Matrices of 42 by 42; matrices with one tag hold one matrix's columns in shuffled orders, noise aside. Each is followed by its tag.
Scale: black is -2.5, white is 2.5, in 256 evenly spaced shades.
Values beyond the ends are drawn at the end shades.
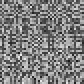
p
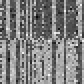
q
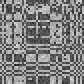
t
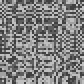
p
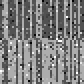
q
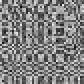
t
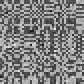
p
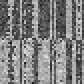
q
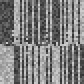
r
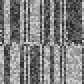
r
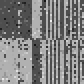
q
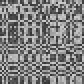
t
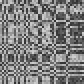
t
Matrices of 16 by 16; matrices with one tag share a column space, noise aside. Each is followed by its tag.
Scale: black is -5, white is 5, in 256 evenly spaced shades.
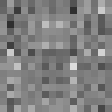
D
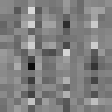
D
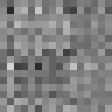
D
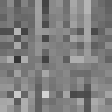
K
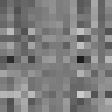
K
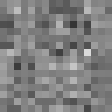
D
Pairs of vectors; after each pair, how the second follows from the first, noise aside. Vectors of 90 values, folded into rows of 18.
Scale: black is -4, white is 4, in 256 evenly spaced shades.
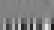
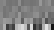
sign-scrambled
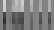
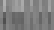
shrunk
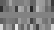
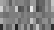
negated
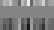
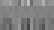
shrunk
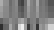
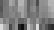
negated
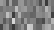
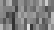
sign-scrambled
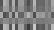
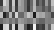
scaled up
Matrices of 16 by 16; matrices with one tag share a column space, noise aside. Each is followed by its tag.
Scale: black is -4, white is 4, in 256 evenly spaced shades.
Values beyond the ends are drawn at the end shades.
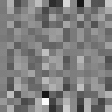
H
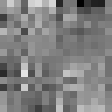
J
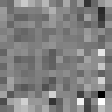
H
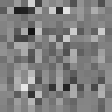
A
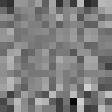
H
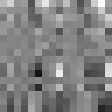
J
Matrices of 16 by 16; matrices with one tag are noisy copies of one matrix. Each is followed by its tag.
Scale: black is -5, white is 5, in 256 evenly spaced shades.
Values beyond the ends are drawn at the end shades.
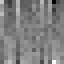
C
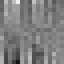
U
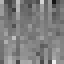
C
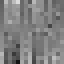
U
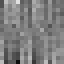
U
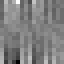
U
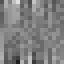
U
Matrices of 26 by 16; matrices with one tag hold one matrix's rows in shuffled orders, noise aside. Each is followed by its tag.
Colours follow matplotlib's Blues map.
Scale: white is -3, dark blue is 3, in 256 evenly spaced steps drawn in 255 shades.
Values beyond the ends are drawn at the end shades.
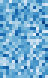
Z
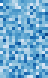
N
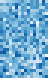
Z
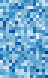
N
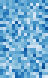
Z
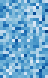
Z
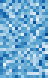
Z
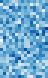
N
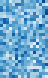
Z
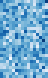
Z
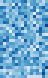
Z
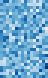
Z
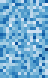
Z
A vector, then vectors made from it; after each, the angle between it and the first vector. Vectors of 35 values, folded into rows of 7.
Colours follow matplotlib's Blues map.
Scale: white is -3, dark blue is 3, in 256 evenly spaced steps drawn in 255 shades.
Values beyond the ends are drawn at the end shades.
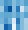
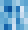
nearly parallel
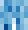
nearly parallel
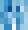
nearly parallel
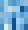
nearly opposite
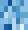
partly aligned
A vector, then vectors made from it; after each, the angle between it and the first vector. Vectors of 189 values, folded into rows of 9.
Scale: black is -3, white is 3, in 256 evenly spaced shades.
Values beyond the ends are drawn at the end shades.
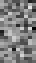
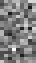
nearly opposite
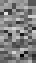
orthogonal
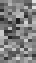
partly opposed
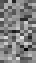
orthogonal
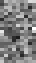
nearly opposite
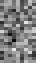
partly opposed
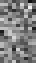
nearly parallel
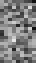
nearly parallel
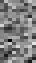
orthogonal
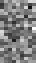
nearly opposite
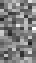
nearly opposite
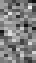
nearly parallel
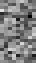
orthogonal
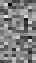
partly aligned
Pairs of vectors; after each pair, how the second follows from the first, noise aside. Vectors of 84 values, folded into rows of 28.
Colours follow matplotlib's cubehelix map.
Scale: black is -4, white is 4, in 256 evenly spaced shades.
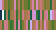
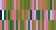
copied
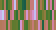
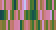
negated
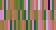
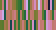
copied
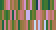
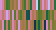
negated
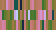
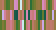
negated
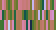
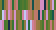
negated
